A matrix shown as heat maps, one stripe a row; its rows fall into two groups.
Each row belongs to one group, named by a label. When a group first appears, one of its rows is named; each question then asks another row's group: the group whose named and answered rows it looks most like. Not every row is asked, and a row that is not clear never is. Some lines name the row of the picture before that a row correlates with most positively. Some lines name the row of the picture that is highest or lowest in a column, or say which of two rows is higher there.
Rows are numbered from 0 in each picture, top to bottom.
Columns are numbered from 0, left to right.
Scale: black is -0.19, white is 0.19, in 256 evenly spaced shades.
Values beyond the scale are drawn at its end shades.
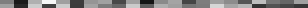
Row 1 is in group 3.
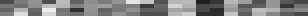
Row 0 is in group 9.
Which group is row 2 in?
9
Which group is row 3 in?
9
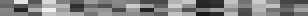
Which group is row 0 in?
9
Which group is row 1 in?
9
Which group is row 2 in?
3
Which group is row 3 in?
9
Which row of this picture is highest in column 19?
1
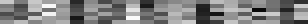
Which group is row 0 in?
3
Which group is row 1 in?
3
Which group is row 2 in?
3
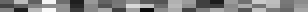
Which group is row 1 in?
9
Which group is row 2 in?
3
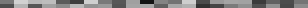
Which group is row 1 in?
9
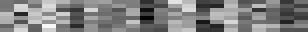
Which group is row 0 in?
9
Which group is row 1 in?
9
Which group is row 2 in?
3
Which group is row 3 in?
3
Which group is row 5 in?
3
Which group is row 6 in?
9
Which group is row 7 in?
9
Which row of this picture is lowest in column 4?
2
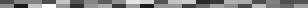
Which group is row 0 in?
9
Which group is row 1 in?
3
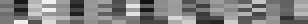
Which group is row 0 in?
3
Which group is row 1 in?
3
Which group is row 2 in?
3
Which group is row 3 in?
3
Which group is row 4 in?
9
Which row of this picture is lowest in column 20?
4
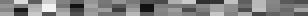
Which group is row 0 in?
9
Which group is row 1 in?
3
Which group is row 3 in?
3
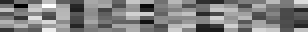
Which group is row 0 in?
9
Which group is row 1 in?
3
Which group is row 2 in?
3
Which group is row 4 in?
3
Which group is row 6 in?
9
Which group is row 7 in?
9
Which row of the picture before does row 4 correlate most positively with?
3
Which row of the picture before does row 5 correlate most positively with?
1
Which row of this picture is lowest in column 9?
5
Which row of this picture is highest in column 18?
7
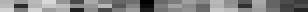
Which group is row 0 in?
3
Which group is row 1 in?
3
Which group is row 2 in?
3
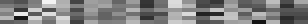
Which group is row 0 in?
9
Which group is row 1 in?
9
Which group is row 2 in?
3
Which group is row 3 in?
9
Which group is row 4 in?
3
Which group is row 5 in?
9
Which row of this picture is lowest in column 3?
2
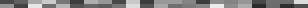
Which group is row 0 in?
3
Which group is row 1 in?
3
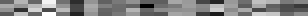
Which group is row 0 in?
9
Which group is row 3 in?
9
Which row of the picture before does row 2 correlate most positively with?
1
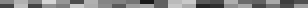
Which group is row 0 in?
9
